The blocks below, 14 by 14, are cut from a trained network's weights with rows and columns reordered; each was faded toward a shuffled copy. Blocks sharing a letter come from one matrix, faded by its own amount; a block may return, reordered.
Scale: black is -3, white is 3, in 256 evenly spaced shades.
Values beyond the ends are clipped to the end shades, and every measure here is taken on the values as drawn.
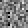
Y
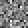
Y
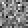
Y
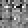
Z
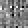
Z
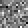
Y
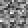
Y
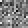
Y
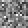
Y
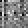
Z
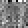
Z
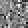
Y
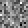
Y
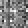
Z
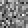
Y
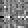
Z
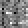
Z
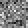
Y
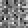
Z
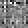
Z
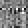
Z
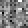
Z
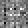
Z
